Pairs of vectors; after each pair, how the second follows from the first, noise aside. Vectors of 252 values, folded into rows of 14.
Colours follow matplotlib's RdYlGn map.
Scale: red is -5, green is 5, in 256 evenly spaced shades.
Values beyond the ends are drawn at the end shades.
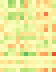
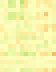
shrunk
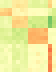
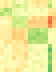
negated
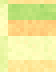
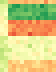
scaled up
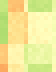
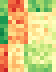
scaled up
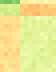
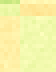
shrunk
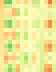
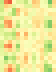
negated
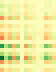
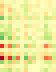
negated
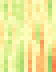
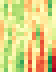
scaled up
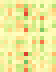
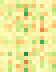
negated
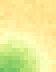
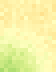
shrunk
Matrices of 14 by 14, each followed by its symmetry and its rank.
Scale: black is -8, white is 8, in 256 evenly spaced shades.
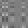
neither, rank one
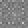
symmetric, rank three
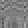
neither, rank two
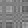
symmetric, rank one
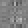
neither, rank two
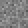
symmetric, full rank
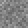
symmetric, full rank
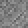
symmetric, full rank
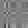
neither, rank one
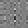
neither, rank two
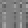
neither, rank one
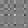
symmetric, rank one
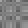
symmetric, rank one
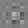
symmetric, rank one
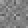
symmetric, rank three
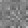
symmetric, rank three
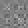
symmetric, rank three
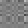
neither, rank one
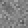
symmetric, full rank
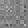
symmetric, rank three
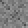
symmetric, full rank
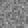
symmetric, full rank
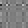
neither, rank one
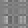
neither, rank one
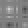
symmetric, rank one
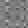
neither, rank two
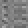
neither, rank two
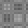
symmetric, rank one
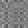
neither, rank two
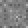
symmetric, rank three
